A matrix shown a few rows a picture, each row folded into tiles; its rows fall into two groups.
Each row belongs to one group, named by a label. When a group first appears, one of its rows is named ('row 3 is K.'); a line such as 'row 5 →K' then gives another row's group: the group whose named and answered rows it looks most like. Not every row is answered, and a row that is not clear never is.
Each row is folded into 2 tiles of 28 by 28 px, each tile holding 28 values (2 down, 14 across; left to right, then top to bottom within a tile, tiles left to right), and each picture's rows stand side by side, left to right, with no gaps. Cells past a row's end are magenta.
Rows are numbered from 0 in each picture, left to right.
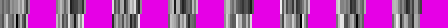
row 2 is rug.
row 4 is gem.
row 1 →gem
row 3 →gem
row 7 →gem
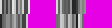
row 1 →gem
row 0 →rug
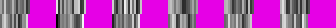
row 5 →gem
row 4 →gem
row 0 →gem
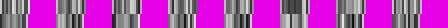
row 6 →rug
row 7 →rug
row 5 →gem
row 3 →rug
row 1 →rug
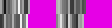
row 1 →gem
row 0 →rug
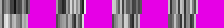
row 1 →rug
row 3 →rug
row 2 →gem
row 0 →gem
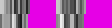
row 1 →gem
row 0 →gem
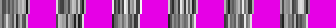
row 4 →rug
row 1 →rug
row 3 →rug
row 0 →rug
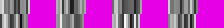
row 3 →rug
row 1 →gem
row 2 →gem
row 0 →gem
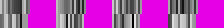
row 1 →gem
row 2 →gem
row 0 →gem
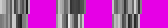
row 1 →gem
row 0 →gem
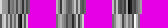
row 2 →gem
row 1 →rug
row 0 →gem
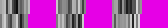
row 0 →gem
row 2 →gem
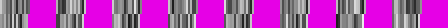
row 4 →rug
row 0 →gem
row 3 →rug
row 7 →gem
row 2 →rug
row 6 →rug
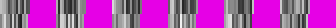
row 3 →gem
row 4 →gem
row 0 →gem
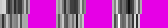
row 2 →gem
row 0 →gem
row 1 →gem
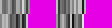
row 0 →rug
